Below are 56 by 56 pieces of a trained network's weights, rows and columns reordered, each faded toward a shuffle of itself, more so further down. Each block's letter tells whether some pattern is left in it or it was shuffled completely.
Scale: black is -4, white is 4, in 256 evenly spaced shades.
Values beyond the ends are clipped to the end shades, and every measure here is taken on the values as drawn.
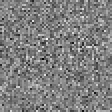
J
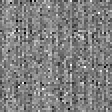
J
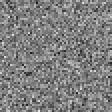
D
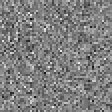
J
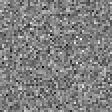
D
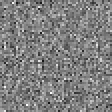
J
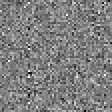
J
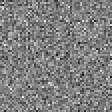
J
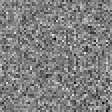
J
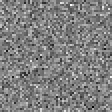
D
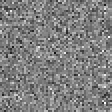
J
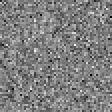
D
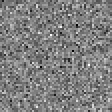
J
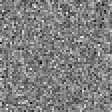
D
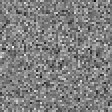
J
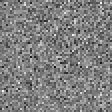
J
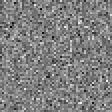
J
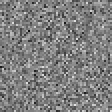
J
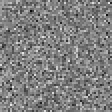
D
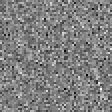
J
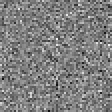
J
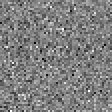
J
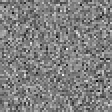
J
